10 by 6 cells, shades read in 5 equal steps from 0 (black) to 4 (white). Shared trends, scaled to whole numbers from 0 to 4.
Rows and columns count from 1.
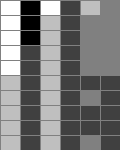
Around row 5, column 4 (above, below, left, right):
1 1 3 2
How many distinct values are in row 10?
3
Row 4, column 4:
1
